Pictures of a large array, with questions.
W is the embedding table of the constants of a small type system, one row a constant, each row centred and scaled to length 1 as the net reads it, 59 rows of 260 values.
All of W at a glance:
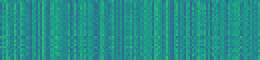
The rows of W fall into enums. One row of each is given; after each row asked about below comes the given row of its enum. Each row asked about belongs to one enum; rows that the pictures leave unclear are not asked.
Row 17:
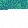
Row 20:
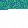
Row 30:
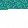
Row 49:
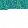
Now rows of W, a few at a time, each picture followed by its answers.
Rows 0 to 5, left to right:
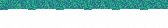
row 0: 17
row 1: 49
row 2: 30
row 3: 49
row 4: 30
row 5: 30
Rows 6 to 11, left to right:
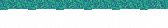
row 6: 30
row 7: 20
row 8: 20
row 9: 20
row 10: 30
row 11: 49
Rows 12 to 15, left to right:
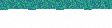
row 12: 30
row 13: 20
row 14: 20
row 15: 49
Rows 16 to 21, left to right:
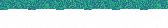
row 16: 30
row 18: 20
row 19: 49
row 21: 17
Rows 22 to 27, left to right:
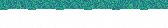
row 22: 49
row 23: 30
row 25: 20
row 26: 17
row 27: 30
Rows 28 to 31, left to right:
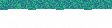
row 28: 17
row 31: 20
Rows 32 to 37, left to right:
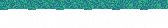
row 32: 20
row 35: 30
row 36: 17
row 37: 17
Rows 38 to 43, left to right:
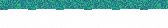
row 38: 17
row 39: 20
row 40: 30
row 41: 20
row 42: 30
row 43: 17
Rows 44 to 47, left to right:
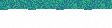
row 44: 20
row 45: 30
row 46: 17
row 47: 17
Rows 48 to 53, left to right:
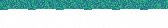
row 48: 20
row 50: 30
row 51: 30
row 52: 20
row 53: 17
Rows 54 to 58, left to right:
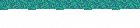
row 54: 20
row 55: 20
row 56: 30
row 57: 30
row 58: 30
